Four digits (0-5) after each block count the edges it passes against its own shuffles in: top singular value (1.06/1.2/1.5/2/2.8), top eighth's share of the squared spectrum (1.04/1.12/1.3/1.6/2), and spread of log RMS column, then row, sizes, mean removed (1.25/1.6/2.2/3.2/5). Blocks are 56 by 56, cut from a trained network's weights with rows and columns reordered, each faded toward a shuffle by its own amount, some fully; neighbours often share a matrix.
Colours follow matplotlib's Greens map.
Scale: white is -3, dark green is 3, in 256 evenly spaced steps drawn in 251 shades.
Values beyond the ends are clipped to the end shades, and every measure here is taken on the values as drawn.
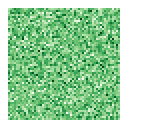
0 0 0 0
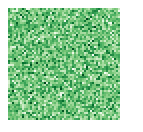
0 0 0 0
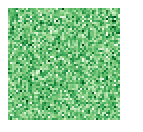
2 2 1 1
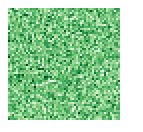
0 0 0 0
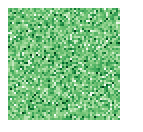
1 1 0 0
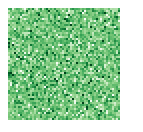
0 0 0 0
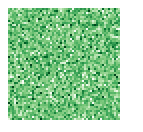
1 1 0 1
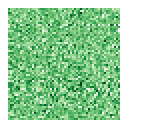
3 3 0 2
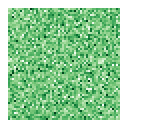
0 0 1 0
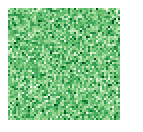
0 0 0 0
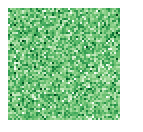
1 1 0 0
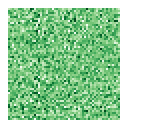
2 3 2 1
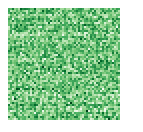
2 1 0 1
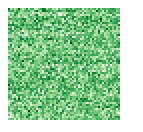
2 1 0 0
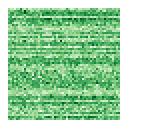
4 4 1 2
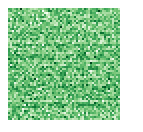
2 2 0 0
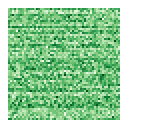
4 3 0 1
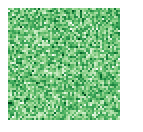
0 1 0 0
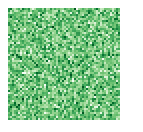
1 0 0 0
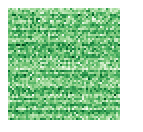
4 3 0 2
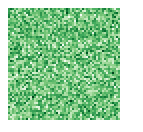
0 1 0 0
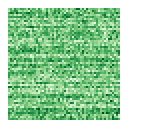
4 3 0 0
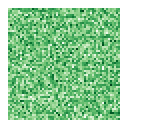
1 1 0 0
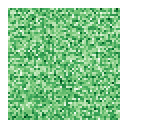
2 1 0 0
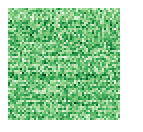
3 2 0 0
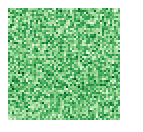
1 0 0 0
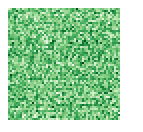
1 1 0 0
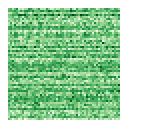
4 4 1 2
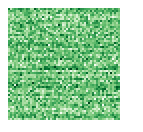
3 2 0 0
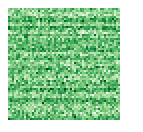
4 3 0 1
